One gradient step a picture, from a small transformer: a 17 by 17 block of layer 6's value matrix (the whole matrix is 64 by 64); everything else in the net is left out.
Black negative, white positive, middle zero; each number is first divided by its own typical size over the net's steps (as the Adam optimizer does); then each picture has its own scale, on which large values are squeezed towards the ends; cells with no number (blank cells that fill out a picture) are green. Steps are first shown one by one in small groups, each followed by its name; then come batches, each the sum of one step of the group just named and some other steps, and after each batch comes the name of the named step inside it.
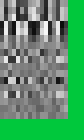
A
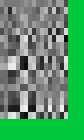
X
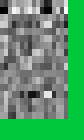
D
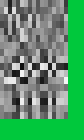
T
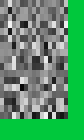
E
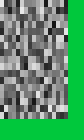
X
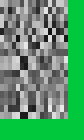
X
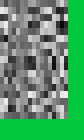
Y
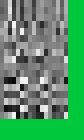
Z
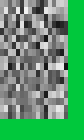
Y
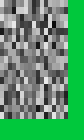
Z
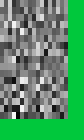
Z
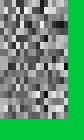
Y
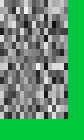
Z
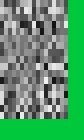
Z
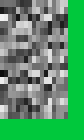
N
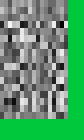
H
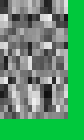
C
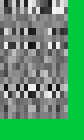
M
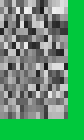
M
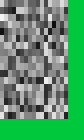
N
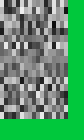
M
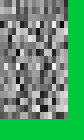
H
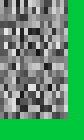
M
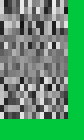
M
